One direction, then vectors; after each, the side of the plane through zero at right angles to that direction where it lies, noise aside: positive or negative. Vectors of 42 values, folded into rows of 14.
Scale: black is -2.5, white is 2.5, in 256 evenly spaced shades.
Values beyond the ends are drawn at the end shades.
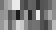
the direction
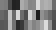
negative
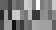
negative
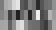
positive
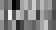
negative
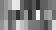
positive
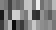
negative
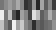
positive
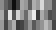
negative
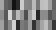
negative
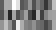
positive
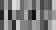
positive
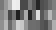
positive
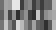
positive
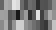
positive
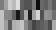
positive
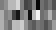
positive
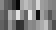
negative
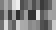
positive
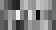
negative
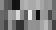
negative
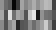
negative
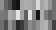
negative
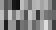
negative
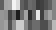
positive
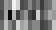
positive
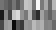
negative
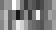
positive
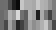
negative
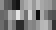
negative
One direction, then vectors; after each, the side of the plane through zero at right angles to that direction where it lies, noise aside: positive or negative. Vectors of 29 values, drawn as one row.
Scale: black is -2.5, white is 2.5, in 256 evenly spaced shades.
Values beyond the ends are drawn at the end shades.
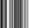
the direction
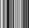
negative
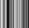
negative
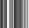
positive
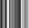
positive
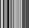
negative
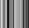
negative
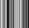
negative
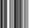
positive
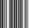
positive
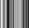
negative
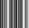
positive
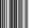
positive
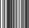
negative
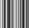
negative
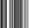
positive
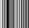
negative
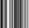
positive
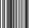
negative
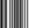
positive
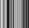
negative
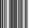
positive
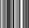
negative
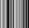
negative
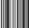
negative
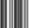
positive
